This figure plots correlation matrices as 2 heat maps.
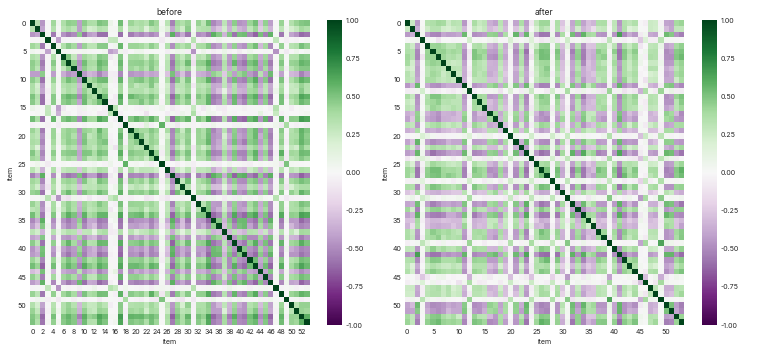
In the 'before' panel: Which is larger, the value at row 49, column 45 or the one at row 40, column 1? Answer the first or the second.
the first
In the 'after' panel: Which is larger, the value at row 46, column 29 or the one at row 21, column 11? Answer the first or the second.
the second
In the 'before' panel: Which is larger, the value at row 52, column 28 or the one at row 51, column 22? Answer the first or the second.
the first
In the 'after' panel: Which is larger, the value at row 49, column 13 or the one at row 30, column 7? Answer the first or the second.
the first
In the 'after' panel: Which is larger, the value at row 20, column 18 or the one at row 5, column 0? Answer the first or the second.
the second
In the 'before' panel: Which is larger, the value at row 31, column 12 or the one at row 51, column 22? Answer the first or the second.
the second
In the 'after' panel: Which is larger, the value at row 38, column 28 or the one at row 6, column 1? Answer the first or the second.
the second
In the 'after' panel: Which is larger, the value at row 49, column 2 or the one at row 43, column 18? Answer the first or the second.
the second
